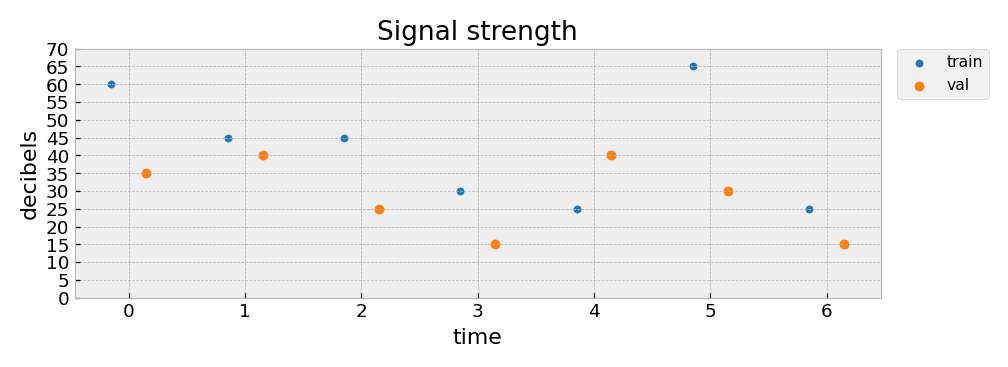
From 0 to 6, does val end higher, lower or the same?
lower
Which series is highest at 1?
train
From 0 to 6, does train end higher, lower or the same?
lower
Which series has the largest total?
train
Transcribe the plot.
Title: Signal strength
x-axis: time, ticks 0 1 2 3 4 5 6
y-axis: decibels, ticks 0 5 10 15 20 25 30 35 40 45 50 55 60 65 70
Legend: train, val
Values:
train: 60 45 45 30 25 65 25
val: 35 40 25 15 40 30 15
